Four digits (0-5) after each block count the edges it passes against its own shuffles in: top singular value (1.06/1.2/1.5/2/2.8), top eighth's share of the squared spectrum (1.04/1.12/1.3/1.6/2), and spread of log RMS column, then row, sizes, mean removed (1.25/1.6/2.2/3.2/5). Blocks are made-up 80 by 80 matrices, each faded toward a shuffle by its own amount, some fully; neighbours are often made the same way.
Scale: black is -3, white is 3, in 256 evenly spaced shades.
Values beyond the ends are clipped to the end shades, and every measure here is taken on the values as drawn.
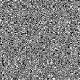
4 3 1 1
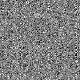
4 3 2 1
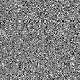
4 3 2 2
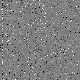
3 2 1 0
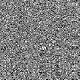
4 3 1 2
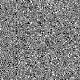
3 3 1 1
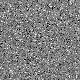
0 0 0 0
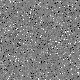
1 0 0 0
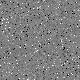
0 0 0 0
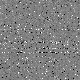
2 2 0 1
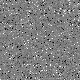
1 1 0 0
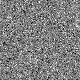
0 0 0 0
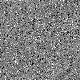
2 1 0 0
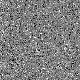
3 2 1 0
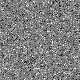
0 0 0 0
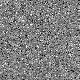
2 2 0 0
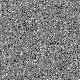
2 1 0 0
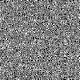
4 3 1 2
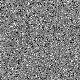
2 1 0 0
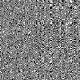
4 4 2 2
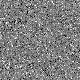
1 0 0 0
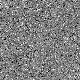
2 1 0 0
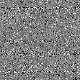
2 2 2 3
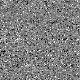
1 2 1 2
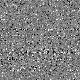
1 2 0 2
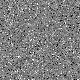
0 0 0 0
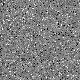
0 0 0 0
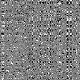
5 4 3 2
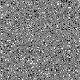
4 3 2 2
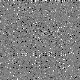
4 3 1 1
